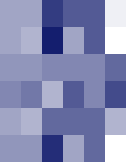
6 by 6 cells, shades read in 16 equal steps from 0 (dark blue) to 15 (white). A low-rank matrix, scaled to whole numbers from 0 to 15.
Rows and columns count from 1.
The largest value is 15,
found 2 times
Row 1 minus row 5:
0 -1 -3 -1 -1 4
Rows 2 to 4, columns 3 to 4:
0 9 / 7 7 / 10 4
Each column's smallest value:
7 6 0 4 4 3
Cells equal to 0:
1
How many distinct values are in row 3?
3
